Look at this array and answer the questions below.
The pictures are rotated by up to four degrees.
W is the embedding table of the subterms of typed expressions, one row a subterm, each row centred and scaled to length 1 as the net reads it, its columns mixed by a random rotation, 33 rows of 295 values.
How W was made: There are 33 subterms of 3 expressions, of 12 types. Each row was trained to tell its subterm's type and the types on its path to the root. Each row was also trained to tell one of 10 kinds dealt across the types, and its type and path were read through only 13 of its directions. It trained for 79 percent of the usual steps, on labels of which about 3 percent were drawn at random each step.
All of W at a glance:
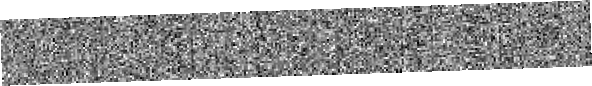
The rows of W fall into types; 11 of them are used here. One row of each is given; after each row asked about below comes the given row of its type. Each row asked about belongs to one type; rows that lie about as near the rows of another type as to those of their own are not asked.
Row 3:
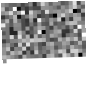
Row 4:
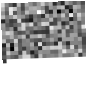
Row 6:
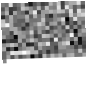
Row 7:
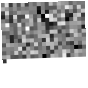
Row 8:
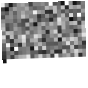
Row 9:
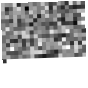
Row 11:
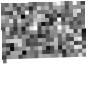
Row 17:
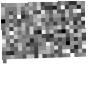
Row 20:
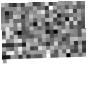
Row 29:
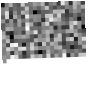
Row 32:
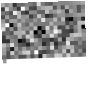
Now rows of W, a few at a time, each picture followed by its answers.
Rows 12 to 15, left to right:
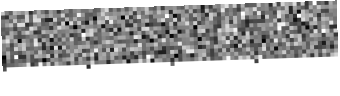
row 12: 8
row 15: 7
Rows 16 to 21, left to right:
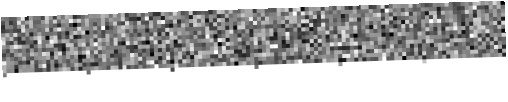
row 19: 11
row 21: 3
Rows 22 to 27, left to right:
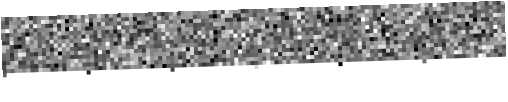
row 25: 29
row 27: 32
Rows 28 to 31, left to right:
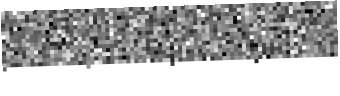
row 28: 32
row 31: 4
